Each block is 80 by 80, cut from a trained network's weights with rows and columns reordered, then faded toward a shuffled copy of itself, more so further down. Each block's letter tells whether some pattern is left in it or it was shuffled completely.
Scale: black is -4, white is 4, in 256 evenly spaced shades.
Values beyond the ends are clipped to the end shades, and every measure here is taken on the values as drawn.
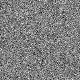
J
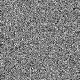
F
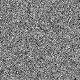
F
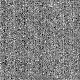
F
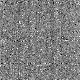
F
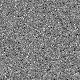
J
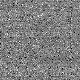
F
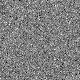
J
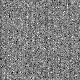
F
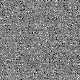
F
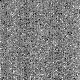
F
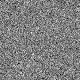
J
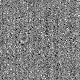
F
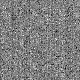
F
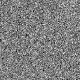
F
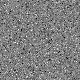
J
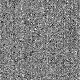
F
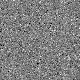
J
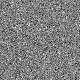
J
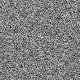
J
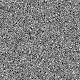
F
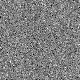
J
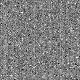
F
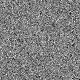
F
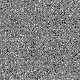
F
